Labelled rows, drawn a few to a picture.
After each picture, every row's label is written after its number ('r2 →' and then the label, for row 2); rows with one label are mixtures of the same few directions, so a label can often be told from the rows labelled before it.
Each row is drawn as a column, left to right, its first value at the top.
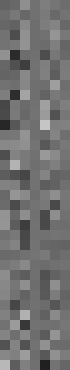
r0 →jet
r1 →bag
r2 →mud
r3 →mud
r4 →jet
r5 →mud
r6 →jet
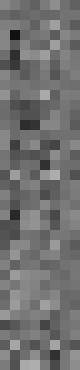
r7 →mud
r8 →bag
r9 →jet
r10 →jet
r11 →bag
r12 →jet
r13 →bag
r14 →jet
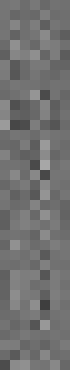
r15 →jet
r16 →jet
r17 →jet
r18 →bag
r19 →bag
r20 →jet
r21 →bag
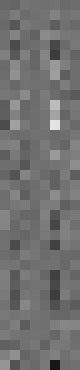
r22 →jet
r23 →jet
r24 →bag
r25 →bag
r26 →bag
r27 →jet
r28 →mud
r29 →bag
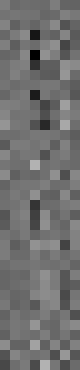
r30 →jet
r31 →jet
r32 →bag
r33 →bag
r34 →jet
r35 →jet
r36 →jet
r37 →mud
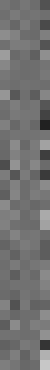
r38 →bag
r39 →bag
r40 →jet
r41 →bag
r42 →jet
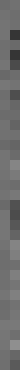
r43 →mud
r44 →bag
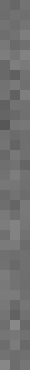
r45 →jet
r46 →mud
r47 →bag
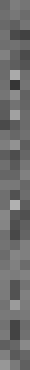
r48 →jet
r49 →mud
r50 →bag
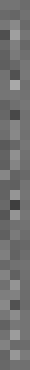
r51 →bag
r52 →mud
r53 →jet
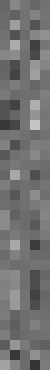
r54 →jet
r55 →jet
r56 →jet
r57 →jet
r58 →bag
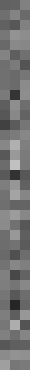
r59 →jet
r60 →bag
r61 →mud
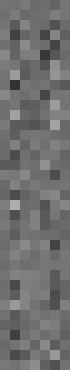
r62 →bag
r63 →mud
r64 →jet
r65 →jet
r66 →bag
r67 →jet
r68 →mud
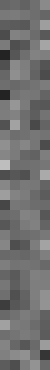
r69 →bag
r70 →jet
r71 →jet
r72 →jet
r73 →jet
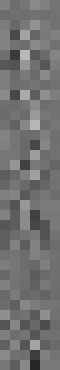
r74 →mud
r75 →bag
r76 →bag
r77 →jet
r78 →mud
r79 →bag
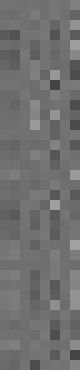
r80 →bag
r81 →bag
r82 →bag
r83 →jet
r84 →mud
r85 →mud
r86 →mud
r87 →jet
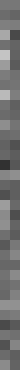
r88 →bag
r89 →bag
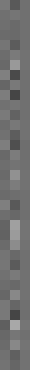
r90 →mud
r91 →mud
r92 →mud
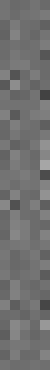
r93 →mud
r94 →mud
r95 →mud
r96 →mud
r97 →bag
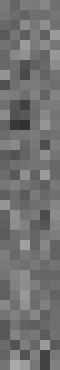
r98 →mud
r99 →jet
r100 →jet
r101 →mud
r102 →jet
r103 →bag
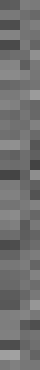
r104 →jet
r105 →jet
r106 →mud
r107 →bag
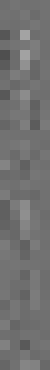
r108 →bag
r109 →mud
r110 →bag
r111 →jet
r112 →jet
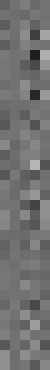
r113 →jet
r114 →bag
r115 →mud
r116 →bag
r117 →bag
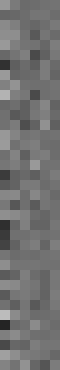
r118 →mud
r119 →mud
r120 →jet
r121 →bag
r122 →jet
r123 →jet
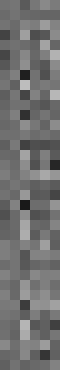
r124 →bag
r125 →mud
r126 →mud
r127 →bag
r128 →jet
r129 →bag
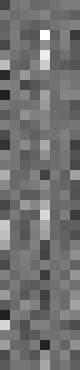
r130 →mud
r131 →mud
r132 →mud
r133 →mud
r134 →bag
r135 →bag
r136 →mud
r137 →bag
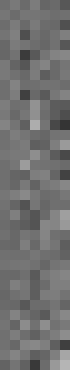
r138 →jet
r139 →mud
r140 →bag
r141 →jet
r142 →mud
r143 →jet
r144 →jet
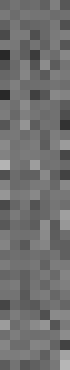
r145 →bag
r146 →mud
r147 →jet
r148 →bag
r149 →mud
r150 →mud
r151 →jet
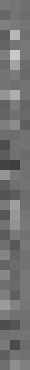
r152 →bag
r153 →bag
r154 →jet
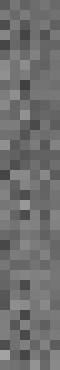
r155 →jet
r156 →bag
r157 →mud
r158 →jet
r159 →bag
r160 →jet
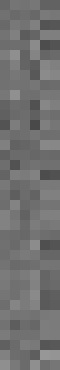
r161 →jet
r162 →bag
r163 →bag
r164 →jet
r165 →jet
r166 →jet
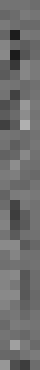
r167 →jet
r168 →bag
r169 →jet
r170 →jet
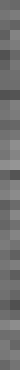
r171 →bag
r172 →bag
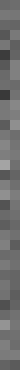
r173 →bag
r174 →jet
